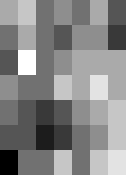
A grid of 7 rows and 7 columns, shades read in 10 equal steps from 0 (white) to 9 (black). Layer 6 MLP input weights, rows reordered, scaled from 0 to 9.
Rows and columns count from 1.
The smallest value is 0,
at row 3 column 2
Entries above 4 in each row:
3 4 2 2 4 5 4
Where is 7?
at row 2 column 7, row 5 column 3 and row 6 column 4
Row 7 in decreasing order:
9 5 5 5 2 2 1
